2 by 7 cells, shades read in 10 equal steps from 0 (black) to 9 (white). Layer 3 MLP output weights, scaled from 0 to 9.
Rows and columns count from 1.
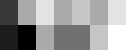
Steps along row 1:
up up down up down up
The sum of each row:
43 31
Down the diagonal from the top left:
2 0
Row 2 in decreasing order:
9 7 6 4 4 1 0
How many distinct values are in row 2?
6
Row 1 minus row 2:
1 6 2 2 3 -1 -1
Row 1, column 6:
6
